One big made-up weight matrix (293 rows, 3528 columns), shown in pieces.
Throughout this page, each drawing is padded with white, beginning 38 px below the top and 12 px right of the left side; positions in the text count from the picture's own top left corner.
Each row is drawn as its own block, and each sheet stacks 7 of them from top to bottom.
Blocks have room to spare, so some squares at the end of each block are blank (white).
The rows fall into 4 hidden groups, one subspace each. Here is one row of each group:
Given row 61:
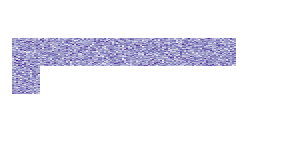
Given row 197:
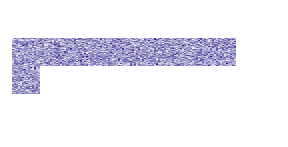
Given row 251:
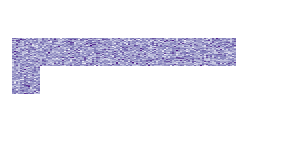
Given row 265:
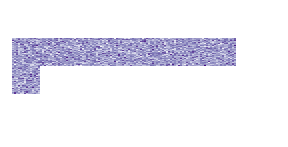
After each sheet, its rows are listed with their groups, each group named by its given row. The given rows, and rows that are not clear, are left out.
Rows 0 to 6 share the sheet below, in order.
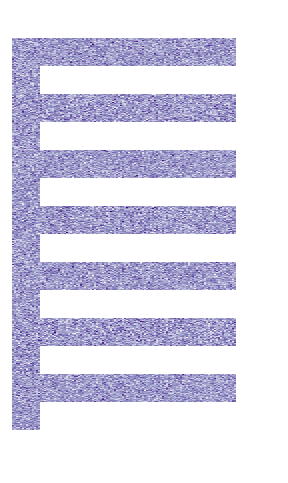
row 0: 61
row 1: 251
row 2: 251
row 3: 251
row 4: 251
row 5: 61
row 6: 61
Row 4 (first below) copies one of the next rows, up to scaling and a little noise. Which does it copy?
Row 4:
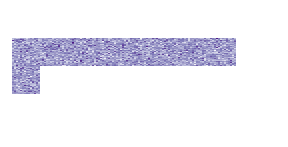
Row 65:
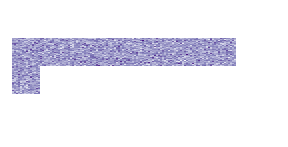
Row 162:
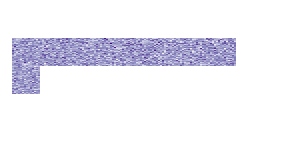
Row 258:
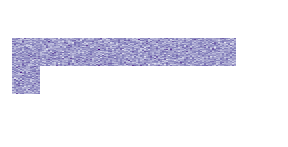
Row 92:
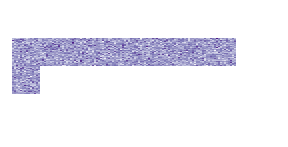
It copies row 92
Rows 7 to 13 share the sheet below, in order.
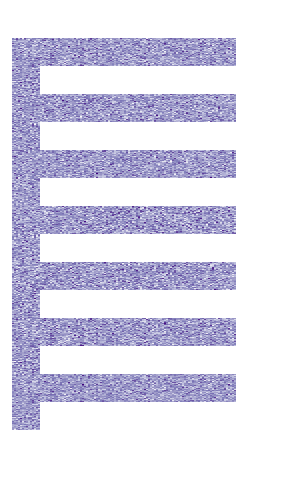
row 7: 265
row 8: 197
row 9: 251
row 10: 197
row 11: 251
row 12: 265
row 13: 265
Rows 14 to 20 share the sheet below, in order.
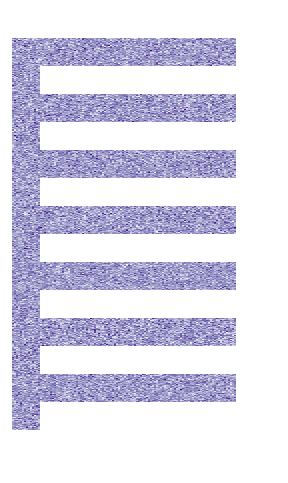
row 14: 197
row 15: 251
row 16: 61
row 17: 197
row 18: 251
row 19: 251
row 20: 265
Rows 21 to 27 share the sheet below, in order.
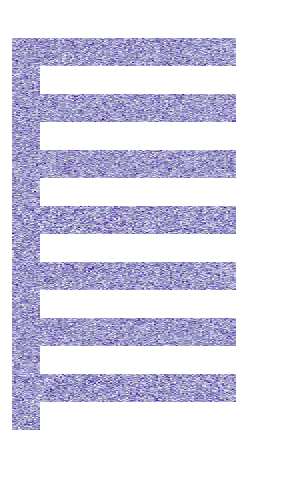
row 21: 197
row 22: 61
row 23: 265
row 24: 251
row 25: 197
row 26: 251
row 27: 197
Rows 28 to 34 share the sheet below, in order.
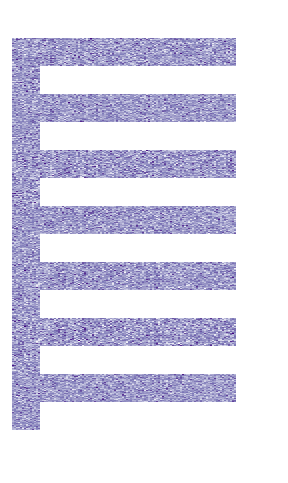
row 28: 265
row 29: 265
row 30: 265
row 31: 197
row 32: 197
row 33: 197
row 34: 61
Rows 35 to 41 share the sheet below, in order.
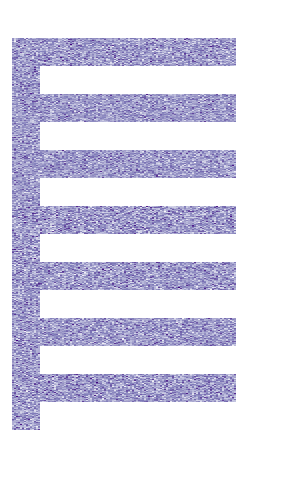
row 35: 251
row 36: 265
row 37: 197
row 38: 265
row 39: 197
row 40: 61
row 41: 61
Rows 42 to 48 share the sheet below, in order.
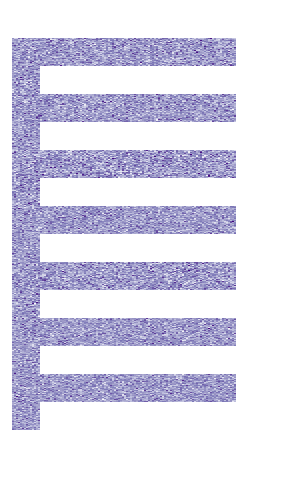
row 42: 251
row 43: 197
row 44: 251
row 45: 197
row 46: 265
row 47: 265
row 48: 61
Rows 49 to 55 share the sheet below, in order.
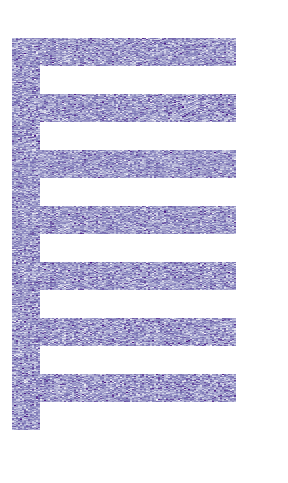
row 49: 265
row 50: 265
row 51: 197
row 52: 265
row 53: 265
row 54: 197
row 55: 197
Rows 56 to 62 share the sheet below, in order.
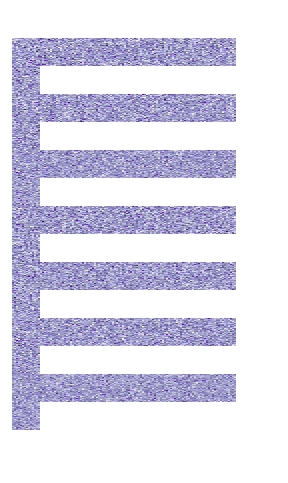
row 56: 251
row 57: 265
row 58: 61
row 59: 197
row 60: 61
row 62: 251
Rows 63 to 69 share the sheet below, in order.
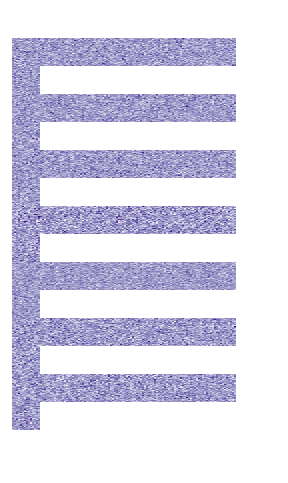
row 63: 61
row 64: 251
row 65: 251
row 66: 265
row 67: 251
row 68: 251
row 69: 251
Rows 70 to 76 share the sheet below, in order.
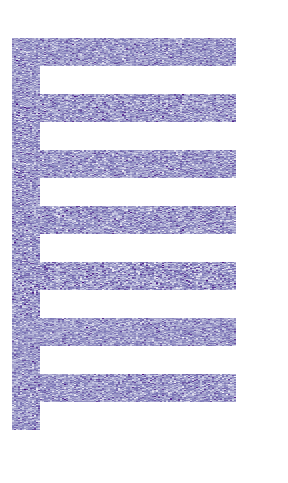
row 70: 61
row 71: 61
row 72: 61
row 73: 251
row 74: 197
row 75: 197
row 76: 265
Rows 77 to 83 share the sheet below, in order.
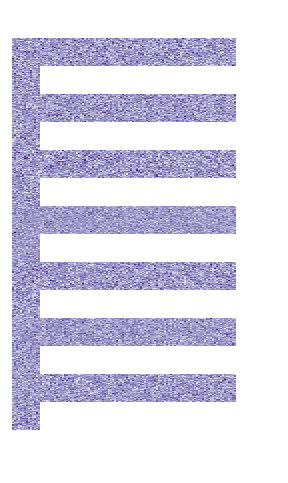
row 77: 61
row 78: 251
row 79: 197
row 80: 197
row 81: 251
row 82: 251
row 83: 251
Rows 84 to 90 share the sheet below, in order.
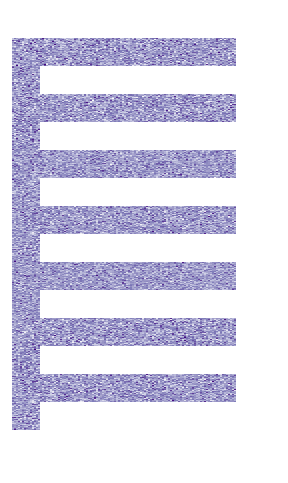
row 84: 251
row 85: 61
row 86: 251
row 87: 265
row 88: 61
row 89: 251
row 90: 265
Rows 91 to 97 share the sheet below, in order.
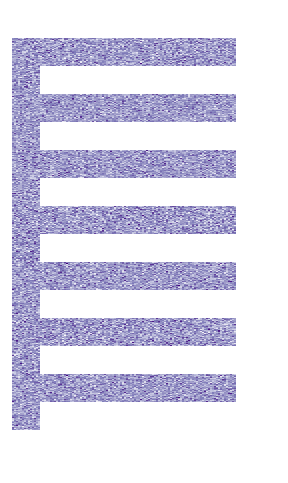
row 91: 251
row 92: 251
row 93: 265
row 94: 61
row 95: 251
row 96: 197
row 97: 251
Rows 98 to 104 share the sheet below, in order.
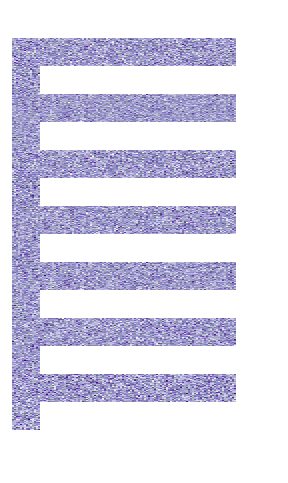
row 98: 61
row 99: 265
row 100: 61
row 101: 251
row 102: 265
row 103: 197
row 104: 61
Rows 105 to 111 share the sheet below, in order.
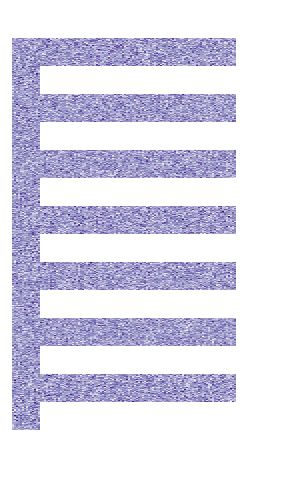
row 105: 251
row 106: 61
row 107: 251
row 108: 265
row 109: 265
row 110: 251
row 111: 251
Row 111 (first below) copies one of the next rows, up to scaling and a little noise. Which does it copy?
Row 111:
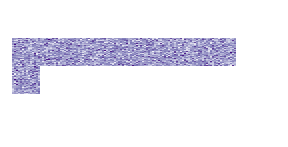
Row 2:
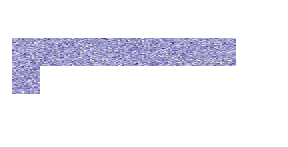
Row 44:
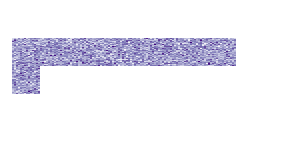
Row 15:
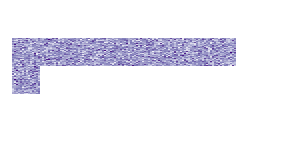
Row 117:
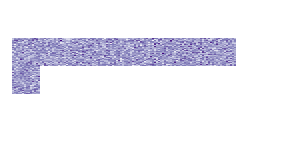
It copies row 15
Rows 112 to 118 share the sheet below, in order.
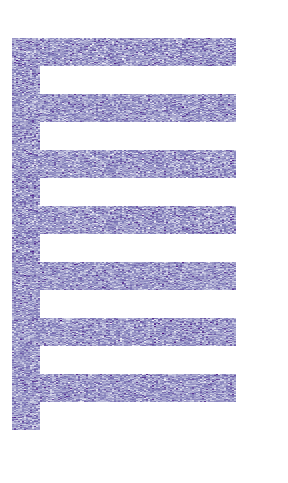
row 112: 61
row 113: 265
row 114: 61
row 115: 61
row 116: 61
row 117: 251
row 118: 265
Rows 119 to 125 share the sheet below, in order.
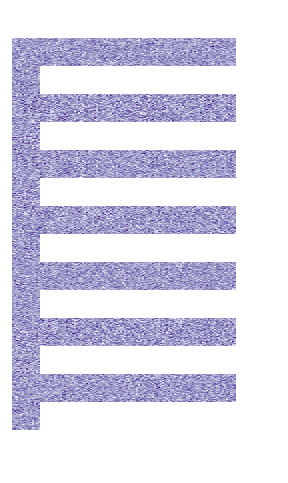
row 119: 251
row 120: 265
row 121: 265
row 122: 197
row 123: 61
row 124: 61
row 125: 197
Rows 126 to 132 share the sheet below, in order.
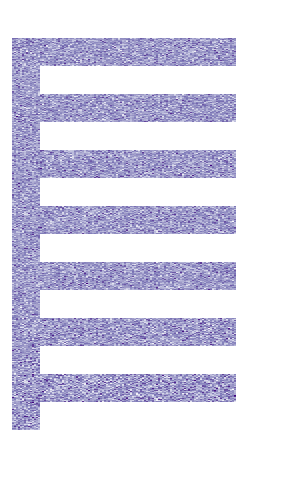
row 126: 251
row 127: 61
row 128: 251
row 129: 197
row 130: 197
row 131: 265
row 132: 197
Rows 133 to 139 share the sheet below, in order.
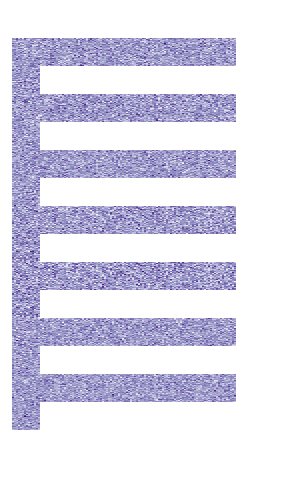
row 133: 265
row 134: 197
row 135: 265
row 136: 61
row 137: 61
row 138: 61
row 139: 197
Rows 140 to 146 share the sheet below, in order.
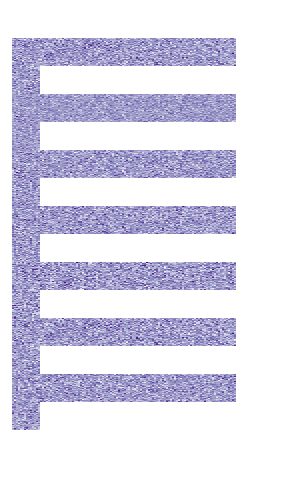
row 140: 197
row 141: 61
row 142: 61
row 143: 61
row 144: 265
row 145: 197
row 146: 265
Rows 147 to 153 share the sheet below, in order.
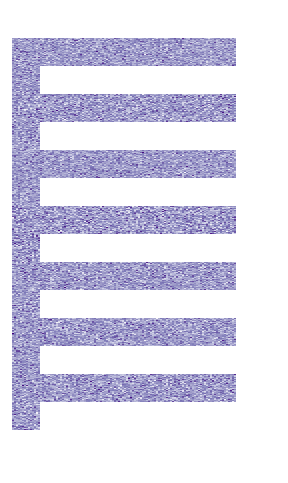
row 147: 61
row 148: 265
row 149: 251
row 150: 197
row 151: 265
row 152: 251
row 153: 251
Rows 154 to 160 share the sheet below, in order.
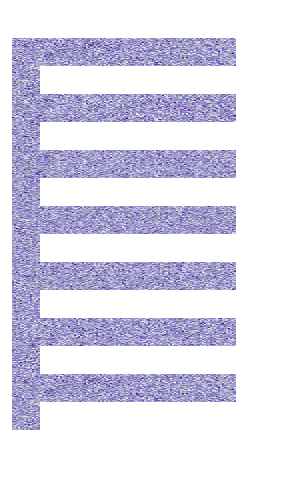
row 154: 197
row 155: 197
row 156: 197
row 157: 61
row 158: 61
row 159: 265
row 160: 197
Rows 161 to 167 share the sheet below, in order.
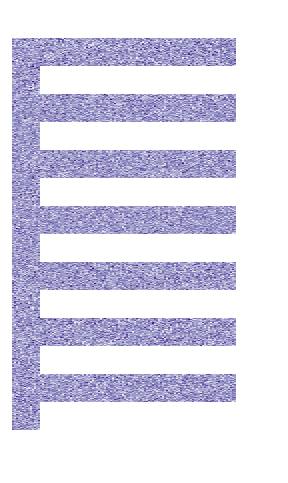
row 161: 197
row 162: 251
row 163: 265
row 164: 61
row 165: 61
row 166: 251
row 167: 61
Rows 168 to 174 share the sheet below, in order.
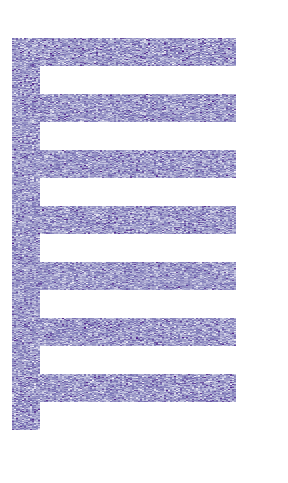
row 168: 265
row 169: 265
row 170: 197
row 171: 251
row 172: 197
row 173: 197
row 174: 61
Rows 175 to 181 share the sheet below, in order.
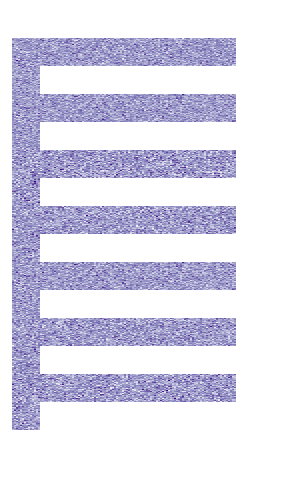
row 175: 61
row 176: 61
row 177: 251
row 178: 197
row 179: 61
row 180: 251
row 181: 251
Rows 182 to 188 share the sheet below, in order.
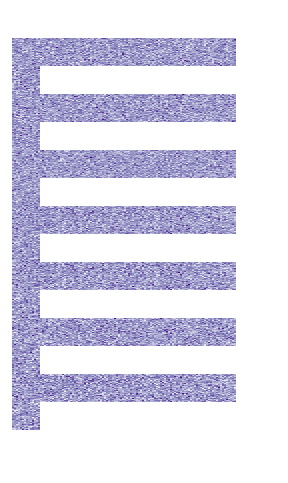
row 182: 251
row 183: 61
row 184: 251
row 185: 197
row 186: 197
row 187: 265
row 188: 197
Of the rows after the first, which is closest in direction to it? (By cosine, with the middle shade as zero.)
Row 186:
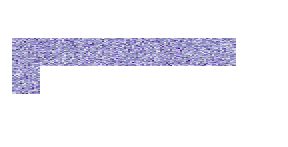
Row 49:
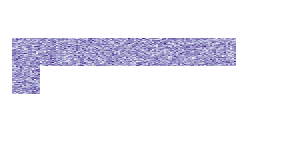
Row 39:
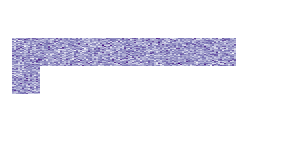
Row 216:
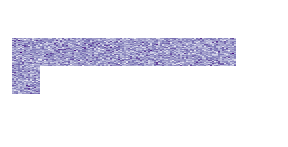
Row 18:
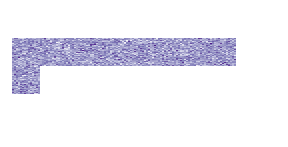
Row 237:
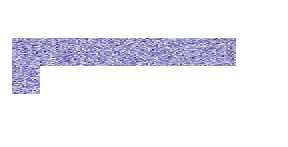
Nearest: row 39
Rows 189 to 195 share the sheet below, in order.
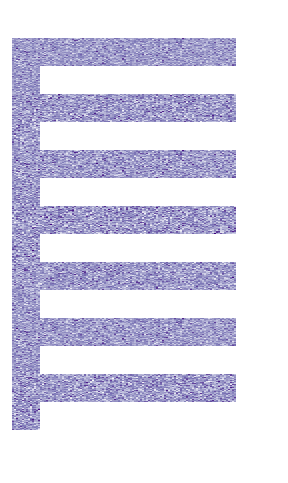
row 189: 61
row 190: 251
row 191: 61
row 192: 251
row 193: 197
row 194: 61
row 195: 61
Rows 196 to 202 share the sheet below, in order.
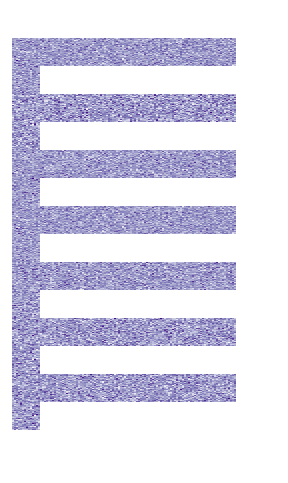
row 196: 61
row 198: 197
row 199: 61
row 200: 265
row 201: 265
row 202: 265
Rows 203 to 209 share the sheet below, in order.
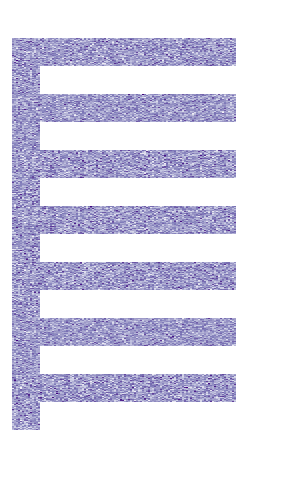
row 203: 61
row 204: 265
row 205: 265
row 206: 265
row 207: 197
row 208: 61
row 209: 251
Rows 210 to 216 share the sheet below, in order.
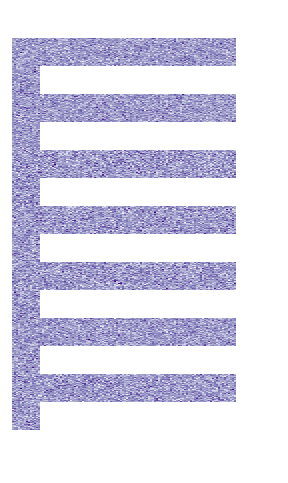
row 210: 251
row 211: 61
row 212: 61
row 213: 251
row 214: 251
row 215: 265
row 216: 197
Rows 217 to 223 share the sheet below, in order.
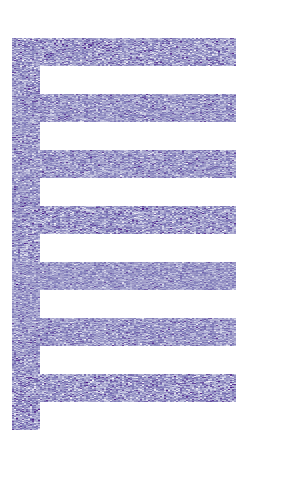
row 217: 197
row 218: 265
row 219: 251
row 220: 251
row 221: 61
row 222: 251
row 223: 61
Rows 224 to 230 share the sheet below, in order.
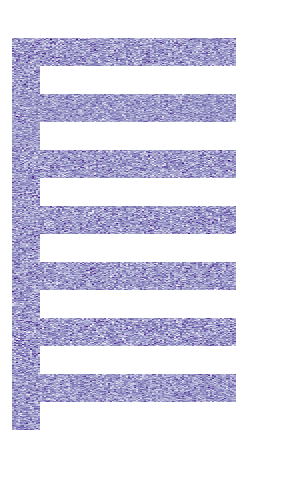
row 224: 251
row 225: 61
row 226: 265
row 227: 197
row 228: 251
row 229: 61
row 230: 251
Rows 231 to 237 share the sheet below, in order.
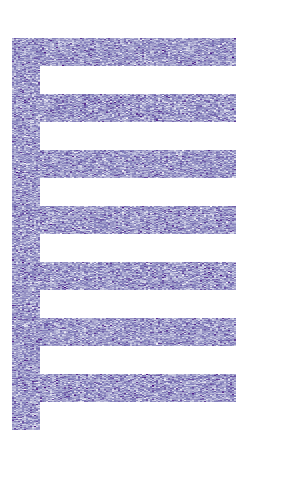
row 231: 251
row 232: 197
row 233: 61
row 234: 251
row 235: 265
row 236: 197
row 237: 265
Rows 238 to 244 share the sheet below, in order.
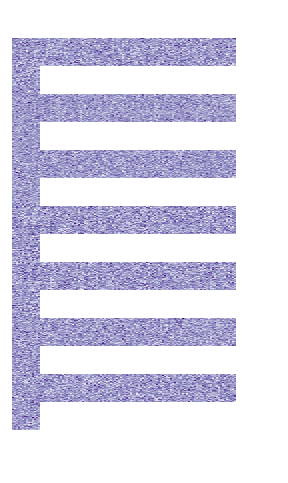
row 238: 251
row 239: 197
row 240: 61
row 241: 265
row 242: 265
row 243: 61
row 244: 197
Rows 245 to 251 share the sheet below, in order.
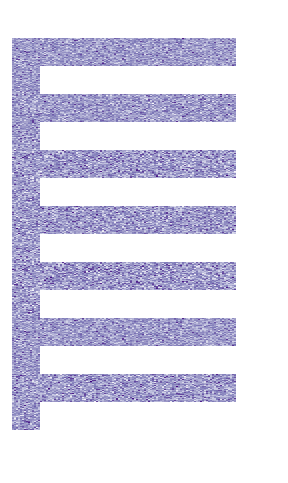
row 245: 61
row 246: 265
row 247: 197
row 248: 61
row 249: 197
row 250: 61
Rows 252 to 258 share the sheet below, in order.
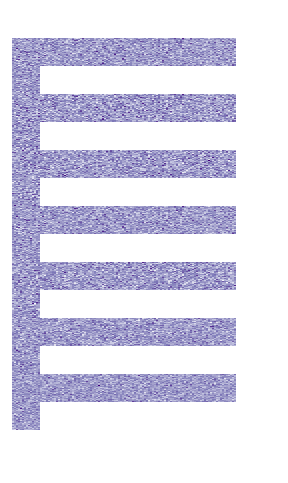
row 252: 61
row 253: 61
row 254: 265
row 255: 61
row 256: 265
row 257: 251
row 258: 251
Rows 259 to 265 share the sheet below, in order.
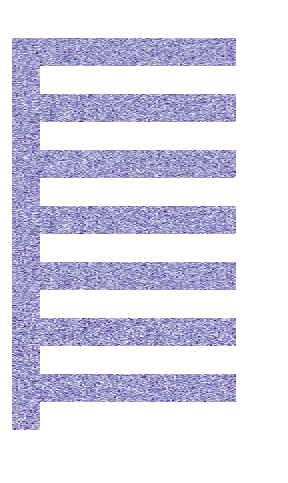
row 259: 265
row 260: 265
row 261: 197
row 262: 265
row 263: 265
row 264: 197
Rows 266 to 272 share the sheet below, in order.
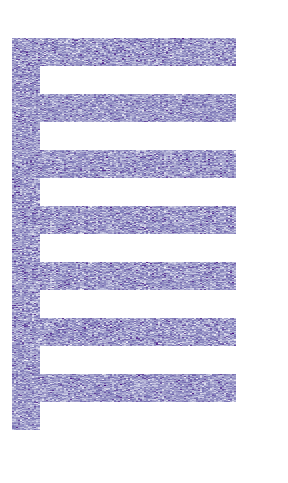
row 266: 61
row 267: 61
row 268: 251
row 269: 265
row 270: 265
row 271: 197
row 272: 251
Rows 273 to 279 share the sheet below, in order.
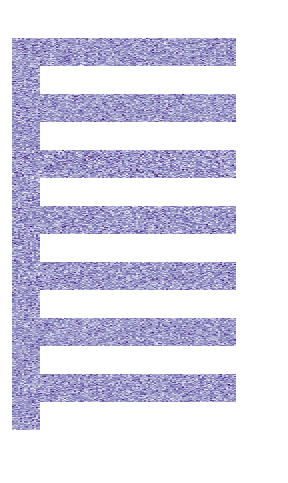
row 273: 265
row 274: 61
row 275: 197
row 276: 197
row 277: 265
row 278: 197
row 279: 265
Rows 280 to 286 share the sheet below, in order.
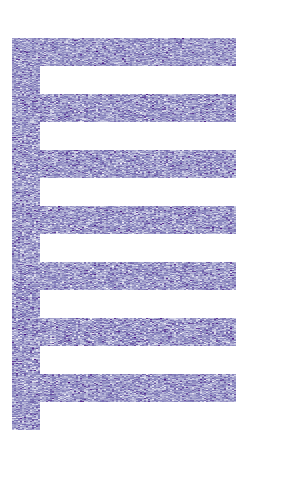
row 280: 61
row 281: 265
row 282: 61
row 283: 251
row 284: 61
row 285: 265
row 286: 265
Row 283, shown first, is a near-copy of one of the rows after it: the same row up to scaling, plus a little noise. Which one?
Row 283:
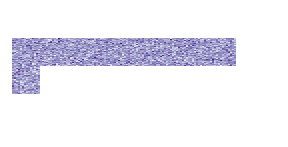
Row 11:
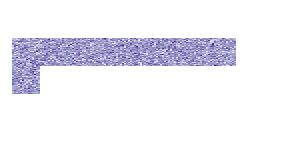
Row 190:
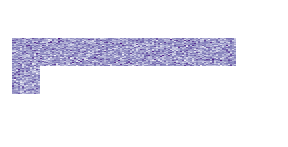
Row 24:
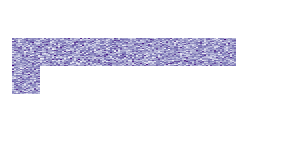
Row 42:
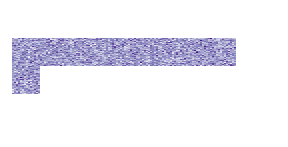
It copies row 190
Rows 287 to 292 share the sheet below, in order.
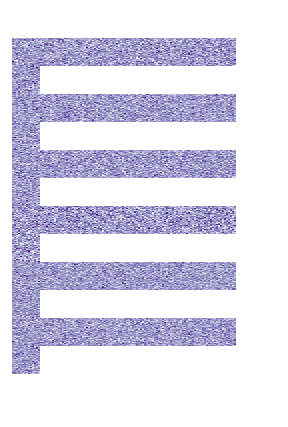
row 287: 197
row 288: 265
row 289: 61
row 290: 61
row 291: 61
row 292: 197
